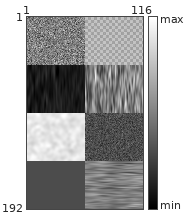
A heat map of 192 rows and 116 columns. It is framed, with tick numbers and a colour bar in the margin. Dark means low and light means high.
The table splits into 4 rows of 2 panels. Panel 1,1: middling, fine-grained, strong in contrast. Panel 1,2: high, checkered. Panel 2,1: very low, streaked downward, faint in contrast. Panel 2,2: middling, streaked downward, strong in contrast. Panel 3,1: very high, blotchy, faint in contrast. Panel 3,2: low, fine-grained. Panel 4,1: low, flat. Panel 4,2: middling, streaked across.
